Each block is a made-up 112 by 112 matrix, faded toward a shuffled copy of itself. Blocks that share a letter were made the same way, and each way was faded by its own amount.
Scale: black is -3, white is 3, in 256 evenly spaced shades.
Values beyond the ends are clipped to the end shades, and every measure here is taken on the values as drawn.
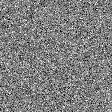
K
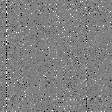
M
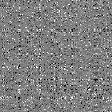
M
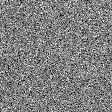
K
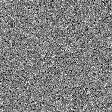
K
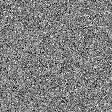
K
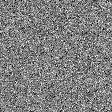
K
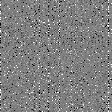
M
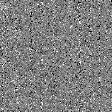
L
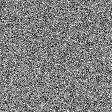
K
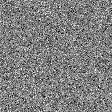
K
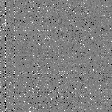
M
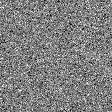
K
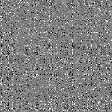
M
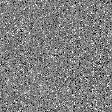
L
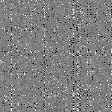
M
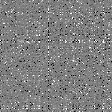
M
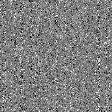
L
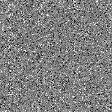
L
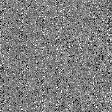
L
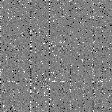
M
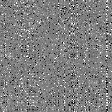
M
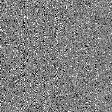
L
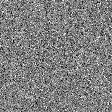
K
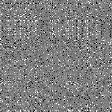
M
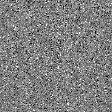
L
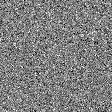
K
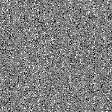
L
